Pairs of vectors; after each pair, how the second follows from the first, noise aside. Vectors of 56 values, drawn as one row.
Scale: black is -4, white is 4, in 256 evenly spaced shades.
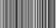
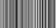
copied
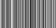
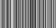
copied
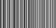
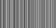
shrunk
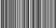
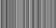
shrunk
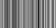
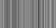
shrunk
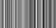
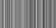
shrunk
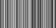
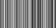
copied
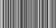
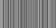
shrunk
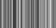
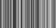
copied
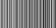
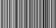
copied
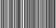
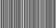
shrunk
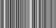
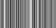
copied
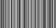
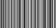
copied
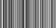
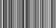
copied
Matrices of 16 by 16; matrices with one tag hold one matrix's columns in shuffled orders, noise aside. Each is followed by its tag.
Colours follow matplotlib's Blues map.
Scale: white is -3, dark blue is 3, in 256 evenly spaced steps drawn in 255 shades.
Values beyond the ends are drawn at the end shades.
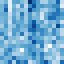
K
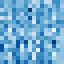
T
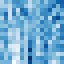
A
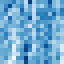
A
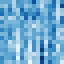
A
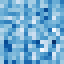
T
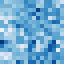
T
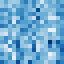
T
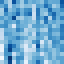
A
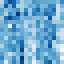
A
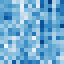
K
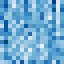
K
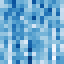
A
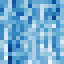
A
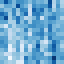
A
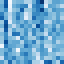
K
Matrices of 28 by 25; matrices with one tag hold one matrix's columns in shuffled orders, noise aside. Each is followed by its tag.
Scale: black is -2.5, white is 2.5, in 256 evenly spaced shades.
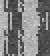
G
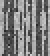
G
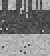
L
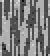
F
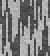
F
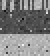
L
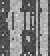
G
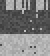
L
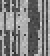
G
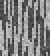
F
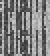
G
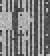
G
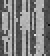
G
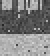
L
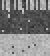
L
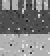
L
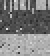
L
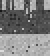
L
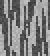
F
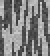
F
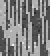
F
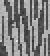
F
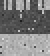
L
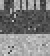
L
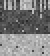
L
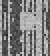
G
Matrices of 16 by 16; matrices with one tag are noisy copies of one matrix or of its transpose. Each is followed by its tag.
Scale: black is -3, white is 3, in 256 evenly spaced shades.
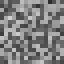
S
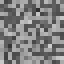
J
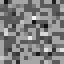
J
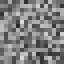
S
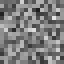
S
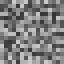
J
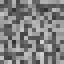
J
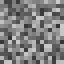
J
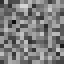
S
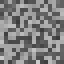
S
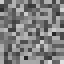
J
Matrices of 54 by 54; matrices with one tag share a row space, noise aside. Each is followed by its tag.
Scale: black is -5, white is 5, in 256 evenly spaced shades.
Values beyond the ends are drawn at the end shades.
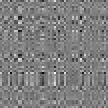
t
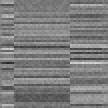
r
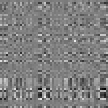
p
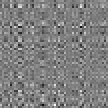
t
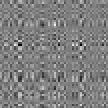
t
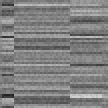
r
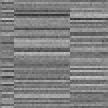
r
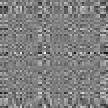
p
